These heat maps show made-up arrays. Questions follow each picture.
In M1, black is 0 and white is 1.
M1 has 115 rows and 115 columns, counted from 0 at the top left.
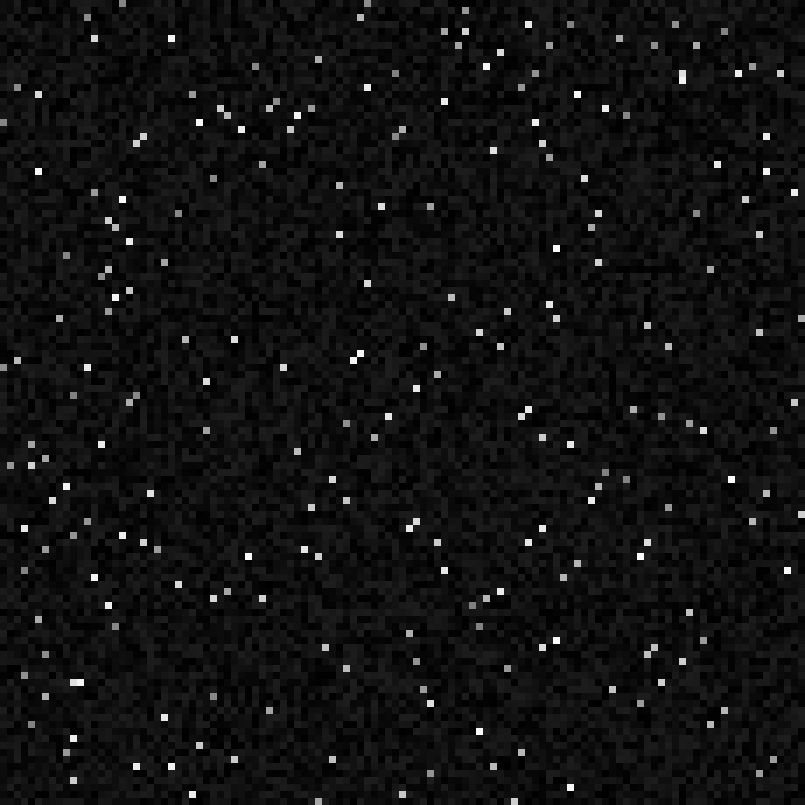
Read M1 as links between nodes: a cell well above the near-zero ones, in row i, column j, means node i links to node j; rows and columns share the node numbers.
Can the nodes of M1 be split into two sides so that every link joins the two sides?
yes
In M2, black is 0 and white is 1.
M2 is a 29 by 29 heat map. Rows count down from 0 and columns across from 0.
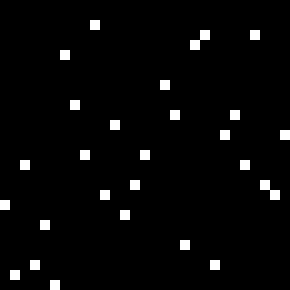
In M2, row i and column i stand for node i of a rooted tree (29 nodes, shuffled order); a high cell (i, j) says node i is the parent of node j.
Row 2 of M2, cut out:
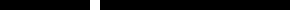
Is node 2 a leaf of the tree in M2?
no
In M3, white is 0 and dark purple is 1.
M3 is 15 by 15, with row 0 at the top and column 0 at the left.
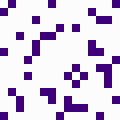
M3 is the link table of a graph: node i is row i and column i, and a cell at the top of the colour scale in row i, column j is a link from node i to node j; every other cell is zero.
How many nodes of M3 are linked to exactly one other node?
0
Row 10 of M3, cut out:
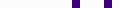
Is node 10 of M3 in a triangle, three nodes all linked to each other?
yes
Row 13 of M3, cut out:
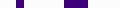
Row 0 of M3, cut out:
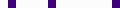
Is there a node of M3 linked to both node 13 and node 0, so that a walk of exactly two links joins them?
no
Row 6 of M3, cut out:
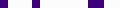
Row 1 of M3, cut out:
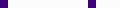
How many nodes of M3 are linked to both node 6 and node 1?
2
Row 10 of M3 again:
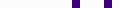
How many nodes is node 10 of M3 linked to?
2
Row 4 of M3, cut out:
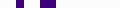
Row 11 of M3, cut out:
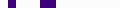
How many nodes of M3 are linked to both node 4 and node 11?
2
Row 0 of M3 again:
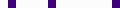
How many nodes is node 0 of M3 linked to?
3
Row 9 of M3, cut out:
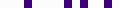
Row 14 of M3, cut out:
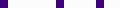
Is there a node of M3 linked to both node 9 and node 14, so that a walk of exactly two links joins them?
no
